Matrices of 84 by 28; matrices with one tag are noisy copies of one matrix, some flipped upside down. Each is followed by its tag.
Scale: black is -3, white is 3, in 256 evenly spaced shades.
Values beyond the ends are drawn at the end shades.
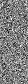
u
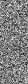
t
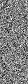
u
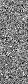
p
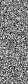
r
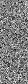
t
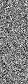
u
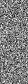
r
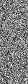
u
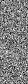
r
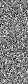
r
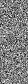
r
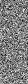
p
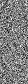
u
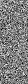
p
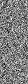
u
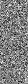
t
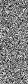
p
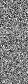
r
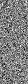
u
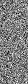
u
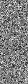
t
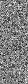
t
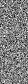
r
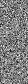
r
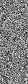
u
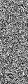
p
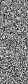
r
